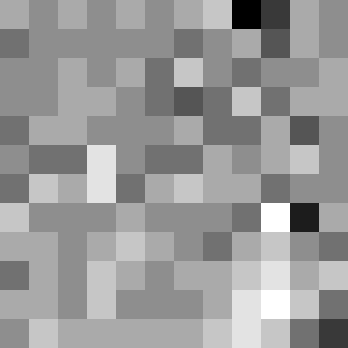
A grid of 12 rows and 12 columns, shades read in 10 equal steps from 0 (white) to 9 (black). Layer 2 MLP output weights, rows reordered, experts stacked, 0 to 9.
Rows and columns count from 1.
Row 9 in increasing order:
2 2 3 3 3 3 3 4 4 4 5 5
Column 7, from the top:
3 5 2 6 3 5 2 4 4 3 4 3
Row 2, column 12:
4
